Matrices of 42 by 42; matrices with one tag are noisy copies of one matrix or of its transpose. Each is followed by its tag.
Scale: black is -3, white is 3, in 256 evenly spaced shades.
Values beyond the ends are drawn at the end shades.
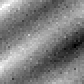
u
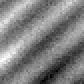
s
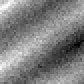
u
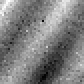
u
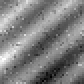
s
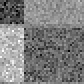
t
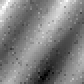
u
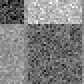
t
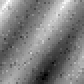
u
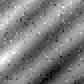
s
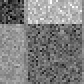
t
